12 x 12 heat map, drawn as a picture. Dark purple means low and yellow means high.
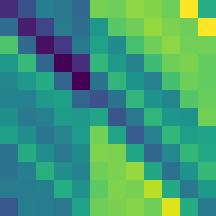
Streaks slant down to the right. The right part is higher, past a seam about 40% of the way across. The ninth with the highest average is the top right.
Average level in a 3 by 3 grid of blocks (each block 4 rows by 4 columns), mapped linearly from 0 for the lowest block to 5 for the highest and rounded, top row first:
035 | 213 | 143
